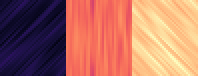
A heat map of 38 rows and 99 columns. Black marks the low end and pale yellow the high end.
It is made of 1 by 3 panels. Panel 1,1: very low, slanting up to the right, faint in contrast. Panel 1,2: high, streaked downward, faint in contrast. Panel 1,3: very high, slanting down to the right, faint in contrast.
